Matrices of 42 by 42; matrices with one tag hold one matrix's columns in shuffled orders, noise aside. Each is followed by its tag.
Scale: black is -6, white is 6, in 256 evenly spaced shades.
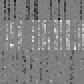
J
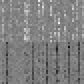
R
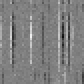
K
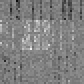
J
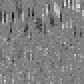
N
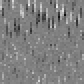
N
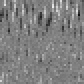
N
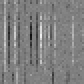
K
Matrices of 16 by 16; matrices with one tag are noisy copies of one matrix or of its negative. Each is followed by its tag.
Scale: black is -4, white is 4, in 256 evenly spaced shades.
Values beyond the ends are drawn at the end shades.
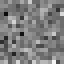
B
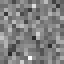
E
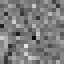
E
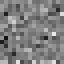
B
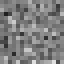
B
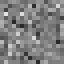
E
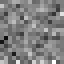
B
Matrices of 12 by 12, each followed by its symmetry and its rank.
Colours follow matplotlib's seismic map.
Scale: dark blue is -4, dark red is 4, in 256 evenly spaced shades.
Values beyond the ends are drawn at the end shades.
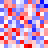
neither, full rank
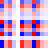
neither, rank one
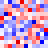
neither, full rank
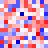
neither, full rank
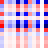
neither, rank one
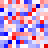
neither, full rank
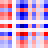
neither, rank one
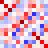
symmetric, full rank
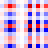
neither, rank one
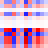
neither, rank one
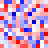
neither, full rank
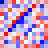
symmetric, full rank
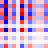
neither, rank one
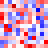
neither, full rank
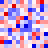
symmetric, full rank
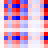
neither, rank one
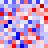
neither, full rank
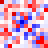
symmetric, full rank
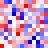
neither, full rank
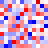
neither, full rank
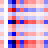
neither, rank one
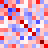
symmetric, full rank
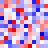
neither, full rank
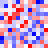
symmetric, full rank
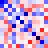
symmetric, full rank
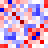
symmetric, full rank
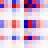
neither, rank one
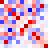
symmetric, full rank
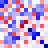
symmetric, full rank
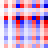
neither, rank one
